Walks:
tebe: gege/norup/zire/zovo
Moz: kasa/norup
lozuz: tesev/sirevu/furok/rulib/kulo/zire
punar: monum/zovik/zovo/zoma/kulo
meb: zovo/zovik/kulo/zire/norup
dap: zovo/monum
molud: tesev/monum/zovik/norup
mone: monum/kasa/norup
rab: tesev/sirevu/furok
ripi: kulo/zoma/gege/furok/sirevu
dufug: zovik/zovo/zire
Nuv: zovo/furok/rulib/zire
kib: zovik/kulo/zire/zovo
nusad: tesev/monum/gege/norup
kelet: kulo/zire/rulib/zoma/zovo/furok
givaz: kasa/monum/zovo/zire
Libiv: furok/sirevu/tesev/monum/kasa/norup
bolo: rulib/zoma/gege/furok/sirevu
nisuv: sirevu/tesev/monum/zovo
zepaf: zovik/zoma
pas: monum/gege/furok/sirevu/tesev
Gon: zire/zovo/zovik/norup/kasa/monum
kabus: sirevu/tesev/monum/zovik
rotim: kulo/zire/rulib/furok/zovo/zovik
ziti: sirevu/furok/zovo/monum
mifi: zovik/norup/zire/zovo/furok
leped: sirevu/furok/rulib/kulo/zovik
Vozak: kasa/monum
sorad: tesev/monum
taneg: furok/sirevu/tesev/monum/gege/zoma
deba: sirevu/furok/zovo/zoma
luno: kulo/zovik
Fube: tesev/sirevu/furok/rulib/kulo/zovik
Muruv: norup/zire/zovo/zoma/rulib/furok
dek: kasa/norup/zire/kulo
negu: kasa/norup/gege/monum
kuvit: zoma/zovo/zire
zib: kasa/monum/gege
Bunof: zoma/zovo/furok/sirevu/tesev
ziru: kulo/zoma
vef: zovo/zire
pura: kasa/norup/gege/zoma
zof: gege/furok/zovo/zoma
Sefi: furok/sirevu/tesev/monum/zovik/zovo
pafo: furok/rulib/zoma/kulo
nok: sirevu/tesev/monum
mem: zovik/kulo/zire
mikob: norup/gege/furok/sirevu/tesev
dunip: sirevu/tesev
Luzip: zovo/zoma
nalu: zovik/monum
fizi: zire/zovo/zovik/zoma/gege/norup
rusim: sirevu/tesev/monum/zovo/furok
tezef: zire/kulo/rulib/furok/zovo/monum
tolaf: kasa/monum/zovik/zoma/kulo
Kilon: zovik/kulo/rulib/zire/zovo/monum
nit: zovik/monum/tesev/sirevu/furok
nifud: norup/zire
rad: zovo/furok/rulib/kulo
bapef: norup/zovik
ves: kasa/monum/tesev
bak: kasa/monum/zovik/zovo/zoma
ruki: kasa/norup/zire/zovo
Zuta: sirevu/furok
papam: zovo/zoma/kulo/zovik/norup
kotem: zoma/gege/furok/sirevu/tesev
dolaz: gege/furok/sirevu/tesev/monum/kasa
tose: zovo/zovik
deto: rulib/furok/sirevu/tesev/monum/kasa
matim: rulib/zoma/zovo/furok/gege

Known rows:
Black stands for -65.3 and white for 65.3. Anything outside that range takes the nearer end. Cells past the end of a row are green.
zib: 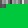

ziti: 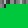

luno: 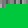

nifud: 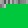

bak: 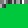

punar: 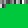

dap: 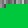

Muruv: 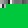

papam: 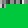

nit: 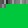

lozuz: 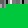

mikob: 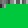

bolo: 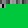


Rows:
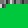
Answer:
rad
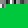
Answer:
rotim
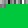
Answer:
Gon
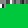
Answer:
kelet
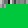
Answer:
mifi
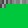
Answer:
nok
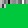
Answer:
fizi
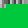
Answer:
meb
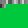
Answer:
nusad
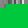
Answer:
nalu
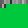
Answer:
ves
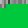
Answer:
ruki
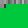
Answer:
givaz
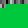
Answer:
leped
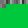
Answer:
Zuta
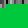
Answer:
Fube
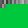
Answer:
kabus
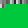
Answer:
Kilon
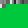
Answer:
tezef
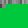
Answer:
Moz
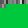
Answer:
rab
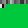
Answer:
pafo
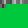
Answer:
taneg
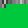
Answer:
nisuv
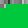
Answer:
bapef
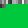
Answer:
negu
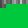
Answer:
pas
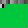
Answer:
matim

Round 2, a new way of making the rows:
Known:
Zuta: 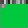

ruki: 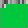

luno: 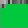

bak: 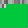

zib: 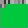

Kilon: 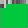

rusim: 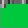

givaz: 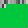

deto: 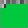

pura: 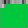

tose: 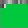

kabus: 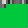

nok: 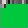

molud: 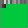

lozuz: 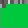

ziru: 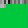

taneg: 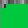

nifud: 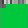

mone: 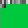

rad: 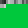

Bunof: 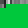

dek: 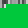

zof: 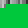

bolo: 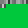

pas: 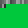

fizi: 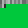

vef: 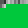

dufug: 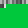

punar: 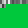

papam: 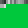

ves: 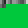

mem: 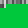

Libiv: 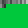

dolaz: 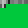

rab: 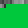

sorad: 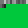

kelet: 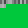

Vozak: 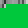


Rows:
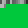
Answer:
deba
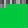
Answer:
leped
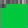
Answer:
Sefi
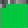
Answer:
Fube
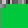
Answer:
ziti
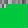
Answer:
tolaf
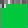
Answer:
meb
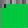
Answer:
nusad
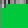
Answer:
ripi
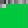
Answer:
Luzip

